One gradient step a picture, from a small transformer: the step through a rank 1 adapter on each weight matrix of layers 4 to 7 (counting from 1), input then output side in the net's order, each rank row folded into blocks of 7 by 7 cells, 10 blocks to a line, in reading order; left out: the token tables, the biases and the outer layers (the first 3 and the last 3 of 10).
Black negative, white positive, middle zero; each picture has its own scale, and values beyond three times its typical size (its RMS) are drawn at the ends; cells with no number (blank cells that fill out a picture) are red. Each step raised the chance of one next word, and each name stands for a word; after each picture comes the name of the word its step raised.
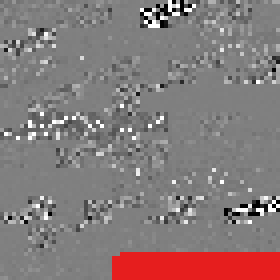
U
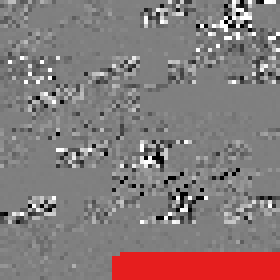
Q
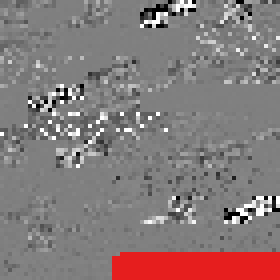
U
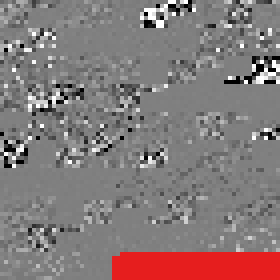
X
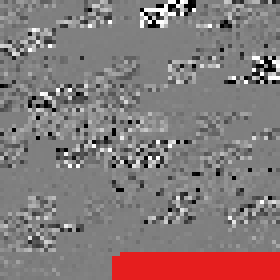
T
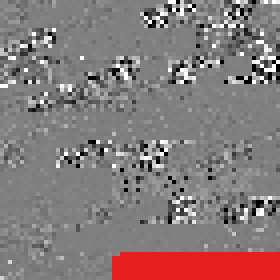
Q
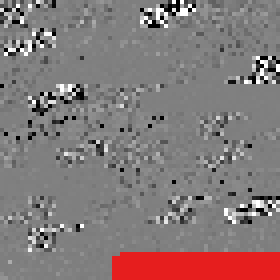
T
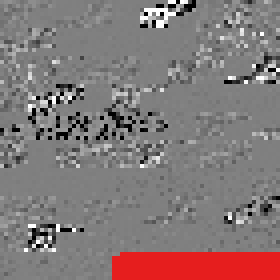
T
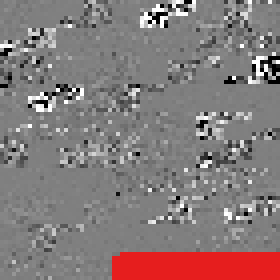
X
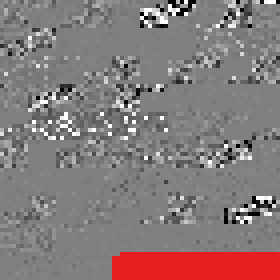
U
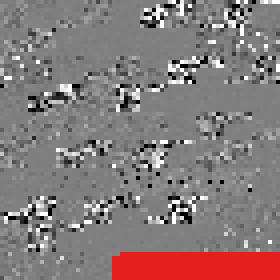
Q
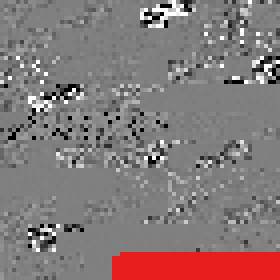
T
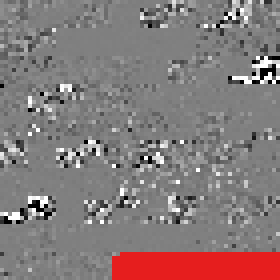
X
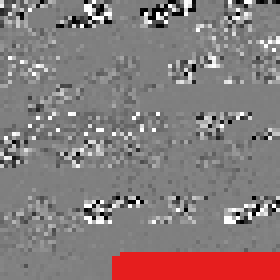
U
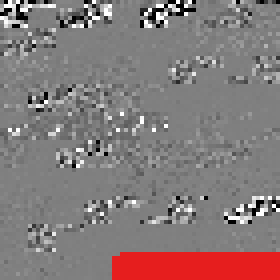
U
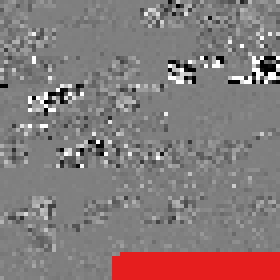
X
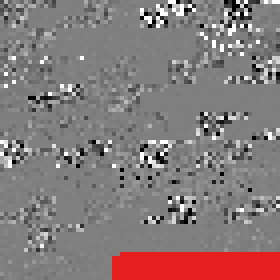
Q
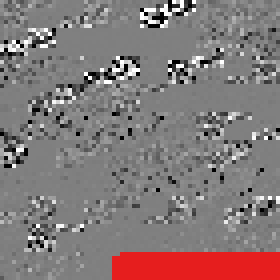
T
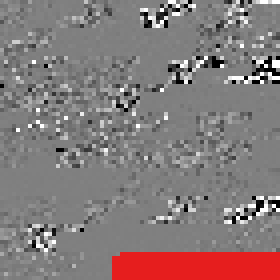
X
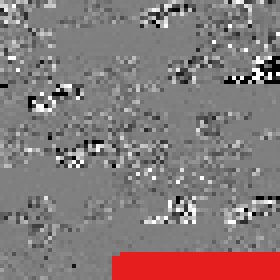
X
